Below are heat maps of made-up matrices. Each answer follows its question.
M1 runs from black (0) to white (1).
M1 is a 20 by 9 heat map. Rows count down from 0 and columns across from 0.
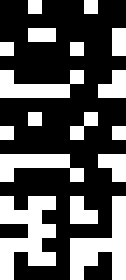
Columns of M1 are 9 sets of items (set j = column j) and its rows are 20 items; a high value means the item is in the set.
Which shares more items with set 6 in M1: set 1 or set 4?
set 1
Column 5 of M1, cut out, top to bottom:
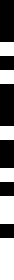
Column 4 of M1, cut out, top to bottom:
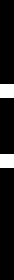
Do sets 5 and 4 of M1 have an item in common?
no
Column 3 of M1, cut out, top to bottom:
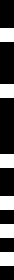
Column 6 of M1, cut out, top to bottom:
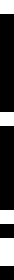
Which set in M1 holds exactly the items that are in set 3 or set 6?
2
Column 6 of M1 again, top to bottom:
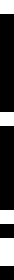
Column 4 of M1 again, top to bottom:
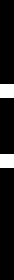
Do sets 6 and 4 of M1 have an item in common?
no
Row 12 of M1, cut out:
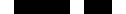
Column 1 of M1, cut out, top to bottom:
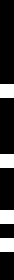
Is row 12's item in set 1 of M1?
no
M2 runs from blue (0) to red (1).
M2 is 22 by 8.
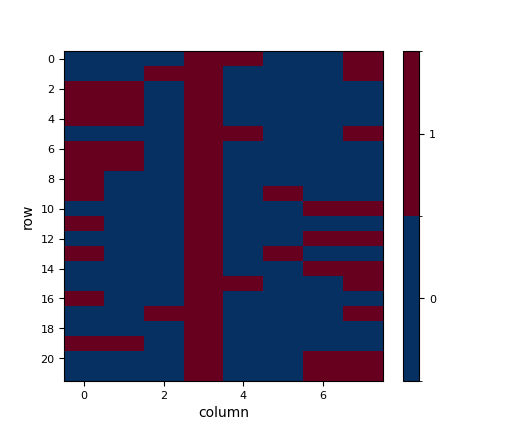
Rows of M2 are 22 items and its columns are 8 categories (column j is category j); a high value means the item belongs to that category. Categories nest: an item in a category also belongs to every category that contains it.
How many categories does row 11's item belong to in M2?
2
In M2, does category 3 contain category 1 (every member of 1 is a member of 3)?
yes
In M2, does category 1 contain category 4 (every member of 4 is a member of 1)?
no
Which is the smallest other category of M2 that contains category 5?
0
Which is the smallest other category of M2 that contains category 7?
3
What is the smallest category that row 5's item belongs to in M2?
4
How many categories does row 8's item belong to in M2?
2
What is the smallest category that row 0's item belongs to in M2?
4
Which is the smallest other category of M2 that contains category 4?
7
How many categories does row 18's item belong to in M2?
1
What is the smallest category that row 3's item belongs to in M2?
1
